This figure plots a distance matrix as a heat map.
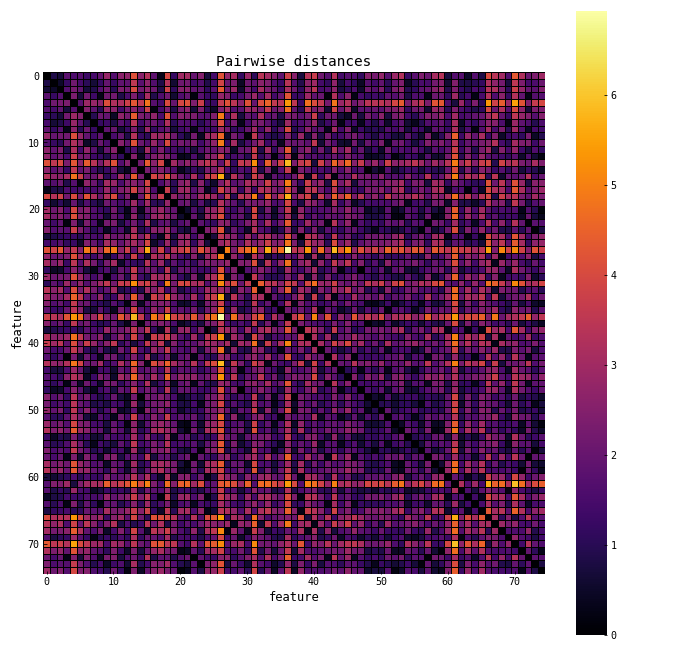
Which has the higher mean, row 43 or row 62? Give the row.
43
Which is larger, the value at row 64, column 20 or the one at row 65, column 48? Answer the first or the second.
the second
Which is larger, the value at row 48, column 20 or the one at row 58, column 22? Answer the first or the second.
the second
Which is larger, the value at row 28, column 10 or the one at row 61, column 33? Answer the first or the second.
the second
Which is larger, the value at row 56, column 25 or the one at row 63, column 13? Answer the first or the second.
the second
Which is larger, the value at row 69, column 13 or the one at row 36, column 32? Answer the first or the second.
the second
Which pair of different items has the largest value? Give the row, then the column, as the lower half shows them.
36, 26
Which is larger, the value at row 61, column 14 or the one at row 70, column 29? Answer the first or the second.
the first
